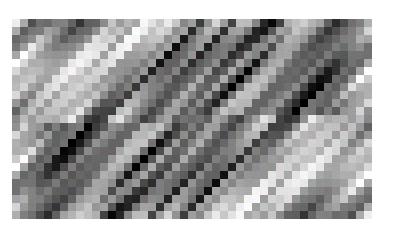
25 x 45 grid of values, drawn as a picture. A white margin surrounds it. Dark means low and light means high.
Slope: none. Symmetry: a half turn. Grain: diagonal, up to the right.
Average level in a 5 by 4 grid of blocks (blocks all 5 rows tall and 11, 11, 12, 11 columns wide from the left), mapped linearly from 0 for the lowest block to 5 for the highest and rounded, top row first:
2401 | 5110 | 2112 | 0115 | 1042
